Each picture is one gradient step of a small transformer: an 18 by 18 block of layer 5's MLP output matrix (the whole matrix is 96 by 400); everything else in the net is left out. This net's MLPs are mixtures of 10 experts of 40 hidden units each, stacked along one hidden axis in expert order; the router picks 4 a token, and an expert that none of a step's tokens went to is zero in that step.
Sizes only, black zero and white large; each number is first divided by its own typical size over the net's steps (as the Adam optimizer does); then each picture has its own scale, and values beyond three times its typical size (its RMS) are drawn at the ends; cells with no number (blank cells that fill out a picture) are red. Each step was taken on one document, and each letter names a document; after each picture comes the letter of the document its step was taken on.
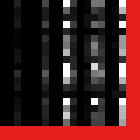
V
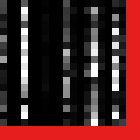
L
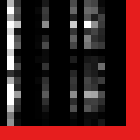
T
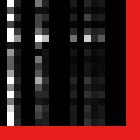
T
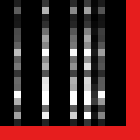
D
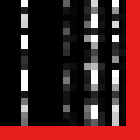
L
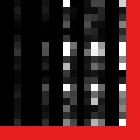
V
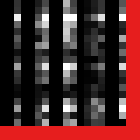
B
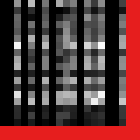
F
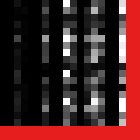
V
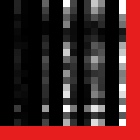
V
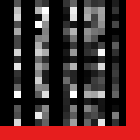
B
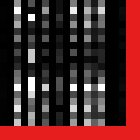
F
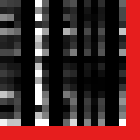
B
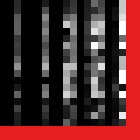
B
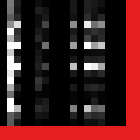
T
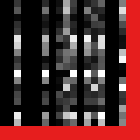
B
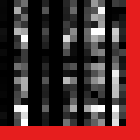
L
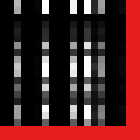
D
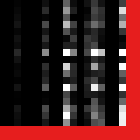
V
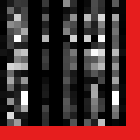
L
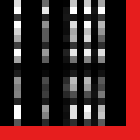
F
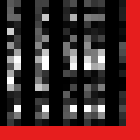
T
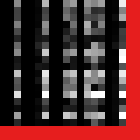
D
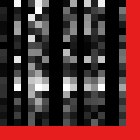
F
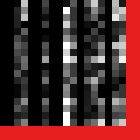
L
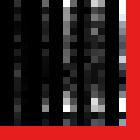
V
